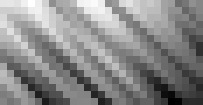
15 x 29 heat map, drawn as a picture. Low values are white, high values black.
Histogram: bell-shaped. Lone odd cells: none. Slope: up to the bottom right. Ninth with the lowest average: top left.
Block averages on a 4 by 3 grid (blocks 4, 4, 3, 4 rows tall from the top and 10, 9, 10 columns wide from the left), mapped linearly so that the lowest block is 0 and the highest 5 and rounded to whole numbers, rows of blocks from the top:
002 | 113 | 324 | 335
